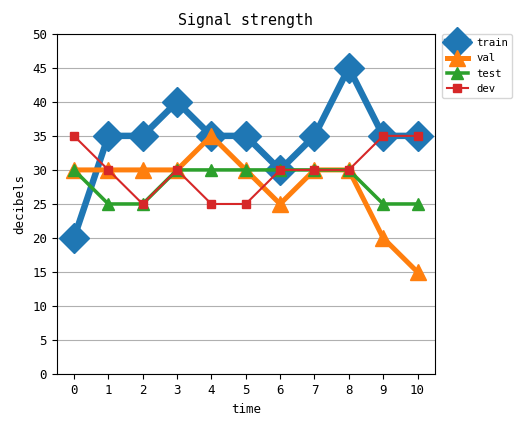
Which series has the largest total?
train
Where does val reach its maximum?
4
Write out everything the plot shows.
Title: Signal strength
x-axis: time, ticks 0 1 2 3 4 5 6 7 8 9 10
y-axis: decibels, ticks 0 5 10 15 20 25 30 35 40 45 50
Legend: train, val, test, dev
Values:
train: 20 35 35 40 35 35 30 35 45 35 35
val: 30 30 30 30 35 30 25 30 30 20 15
test: 30 25 25 30 30 30 30 30 30 25 25
dev: 35 30 25 30 25 25 30 30 30 35 35
